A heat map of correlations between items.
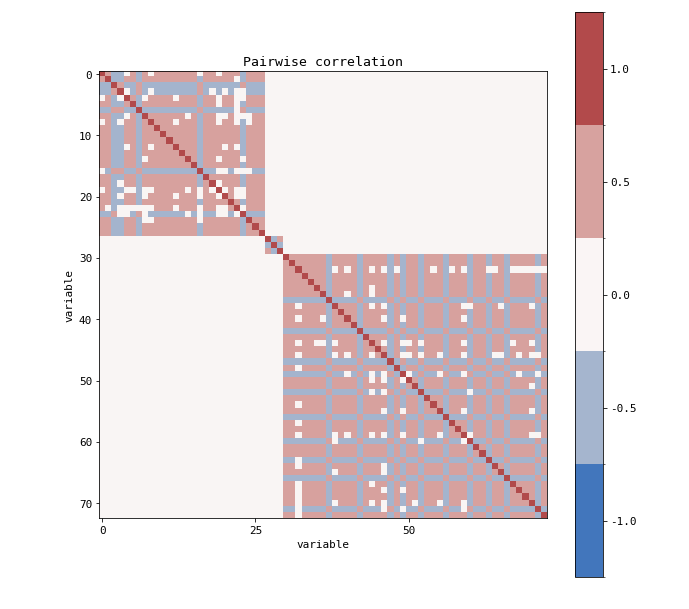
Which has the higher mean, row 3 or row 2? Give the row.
3
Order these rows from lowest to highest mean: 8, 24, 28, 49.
49, 28, 8, 24
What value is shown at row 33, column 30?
0.5
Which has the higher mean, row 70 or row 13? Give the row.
13
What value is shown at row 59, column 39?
0.5
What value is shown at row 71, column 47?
0.5
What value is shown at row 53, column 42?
-0.5
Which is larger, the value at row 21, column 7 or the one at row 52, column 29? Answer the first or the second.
the first
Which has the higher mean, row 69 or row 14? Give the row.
69
